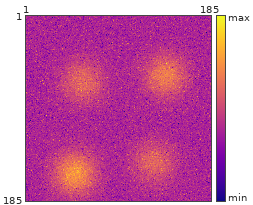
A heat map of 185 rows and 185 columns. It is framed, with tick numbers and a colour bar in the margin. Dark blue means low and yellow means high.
Bumps: four. Average level on the scale: 40%. Ninth with the highest average: bottom left.
